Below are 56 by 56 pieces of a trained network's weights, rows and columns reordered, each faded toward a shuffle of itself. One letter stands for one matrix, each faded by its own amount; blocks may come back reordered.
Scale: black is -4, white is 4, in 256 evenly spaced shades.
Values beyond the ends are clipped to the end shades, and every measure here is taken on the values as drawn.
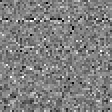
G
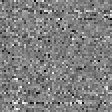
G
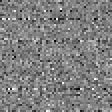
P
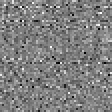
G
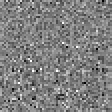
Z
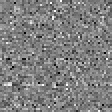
G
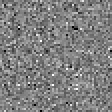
Z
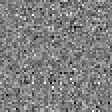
Z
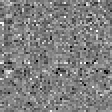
G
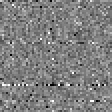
Z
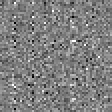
Z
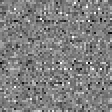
G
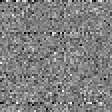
P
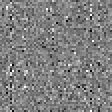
Z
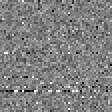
Z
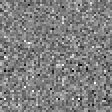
Z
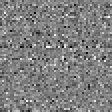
G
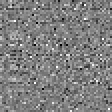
G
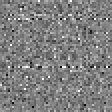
P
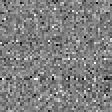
G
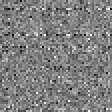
P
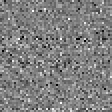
G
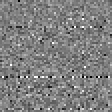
Z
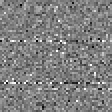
P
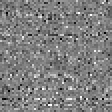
G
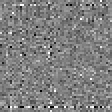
Z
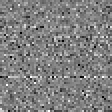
G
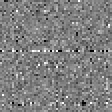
Z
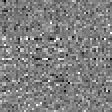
P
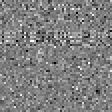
G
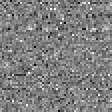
G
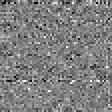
P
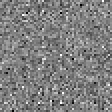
Z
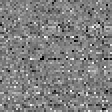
G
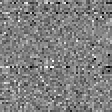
P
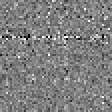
Z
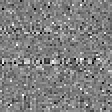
G
